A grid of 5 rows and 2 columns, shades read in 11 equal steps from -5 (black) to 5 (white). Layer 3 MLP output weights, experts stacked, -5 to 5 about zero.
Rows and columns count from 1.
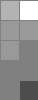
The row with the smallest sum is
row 5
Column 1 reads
2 1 1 0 0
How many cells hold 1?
3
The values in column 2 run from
-2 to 5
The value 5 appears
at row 1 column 2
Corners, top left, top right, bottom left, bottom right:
2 5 0 -2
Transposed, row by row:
2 1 1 0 0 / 5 1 0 0 -2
